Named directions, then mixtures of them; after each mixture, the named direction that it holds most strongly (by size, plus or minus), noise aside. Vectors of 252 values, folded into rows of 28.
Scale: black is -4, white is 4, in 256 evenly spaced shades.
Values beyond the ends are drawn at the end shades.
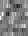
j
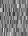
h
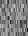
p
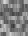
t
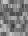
t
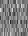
h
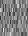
h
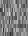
h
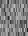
p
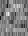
j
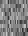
p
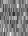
h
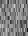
p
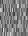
h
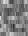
t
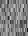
p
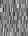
h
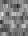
t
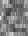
j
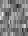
j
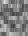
t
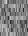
p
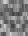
t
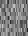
p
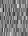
h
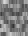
t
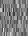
h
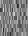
h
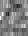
j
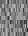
p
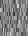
h
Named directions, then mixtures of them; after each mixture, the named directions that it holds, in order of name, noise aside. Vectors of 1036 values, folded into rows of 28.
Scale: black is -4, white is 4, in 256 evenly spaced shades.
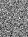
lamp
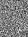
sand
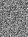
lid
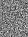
lid, sand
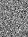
lamp, sand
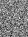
lamp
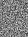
lid, sand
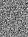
lid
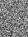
lamp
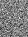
lamp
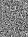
lid, sand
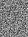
lid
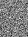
lamp, lid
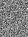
lid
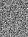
lid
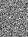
lamp, lid
